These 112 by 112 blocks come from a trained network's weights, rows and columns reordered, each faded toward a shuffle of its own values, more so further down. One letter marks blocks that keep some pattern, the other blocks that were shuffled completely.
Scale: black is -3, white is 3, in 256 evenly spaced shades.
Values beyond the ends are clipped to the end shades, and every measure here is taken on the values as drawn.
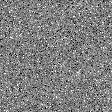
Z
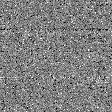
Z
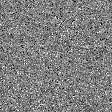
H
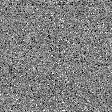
Z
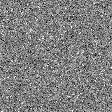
H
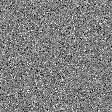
H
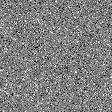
Z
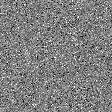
H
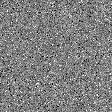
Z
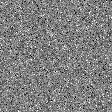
H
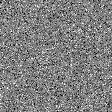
H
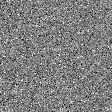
H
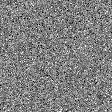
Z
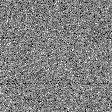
Z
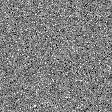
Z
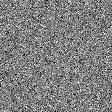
H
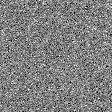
H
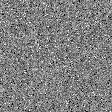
H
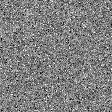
H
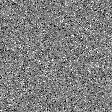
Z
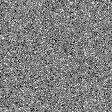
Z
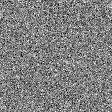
H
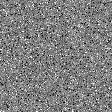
Z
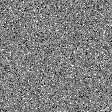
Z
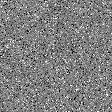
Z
